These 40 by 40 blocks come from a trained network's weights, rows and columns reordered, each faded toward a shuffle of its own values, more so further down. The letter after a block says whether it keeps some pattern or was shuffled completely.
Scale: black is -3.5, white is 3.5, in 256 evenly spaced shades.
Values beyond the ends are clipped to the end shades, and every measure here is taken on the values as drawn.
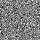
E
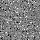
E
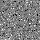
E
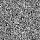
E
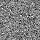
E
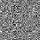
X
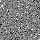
E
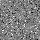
E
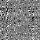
X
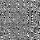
X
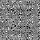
X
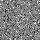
E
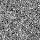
E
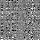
X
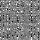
X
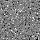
E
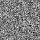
E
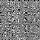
X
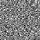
X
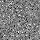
E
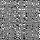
X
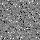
E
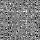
X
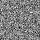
E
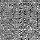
X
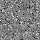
E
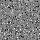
E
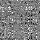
X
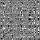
X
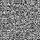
X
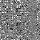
X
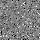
E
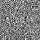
X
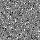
E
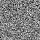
E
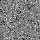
E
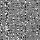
X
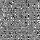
X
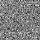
X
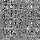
X
